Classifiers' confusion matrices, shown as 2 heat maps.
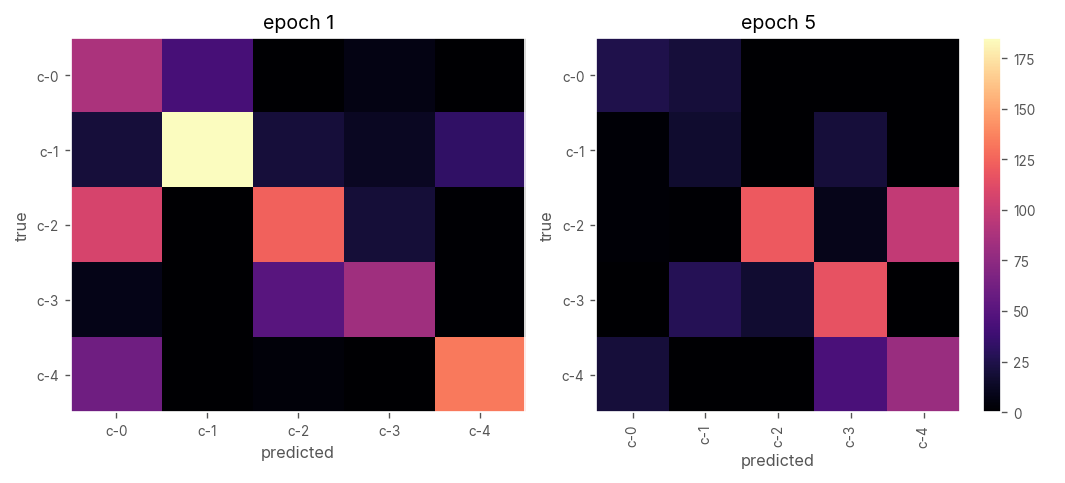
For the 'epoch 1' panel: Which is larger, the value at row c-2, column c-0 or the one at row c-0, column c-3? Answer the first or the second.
the first
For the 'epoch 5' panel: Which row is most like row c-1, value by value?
c-0
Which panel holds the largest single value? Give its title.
epoch 1
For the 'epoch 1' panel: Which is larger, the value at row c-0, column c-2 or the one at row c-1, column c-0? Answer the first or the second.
the second
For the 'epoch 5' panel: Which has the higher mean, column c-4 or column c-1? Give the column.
c-4
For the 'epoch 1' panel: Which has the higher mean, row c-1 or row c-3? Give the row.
c-1
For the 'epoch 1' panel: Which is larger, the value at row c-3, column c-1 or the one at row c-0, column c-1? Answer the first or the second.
the second
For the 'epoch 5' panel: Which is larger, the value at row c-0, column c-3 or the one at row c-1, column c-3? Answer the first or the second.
the second
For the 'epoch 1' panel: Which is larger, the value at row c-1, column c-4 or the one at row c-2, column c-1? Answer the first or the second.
the first
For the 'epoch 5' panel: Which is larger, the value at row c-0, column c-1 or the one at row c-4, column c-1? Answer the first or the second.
the first
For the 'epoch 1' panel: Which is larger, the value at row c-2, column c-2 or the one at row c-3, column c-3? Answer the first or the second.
the first
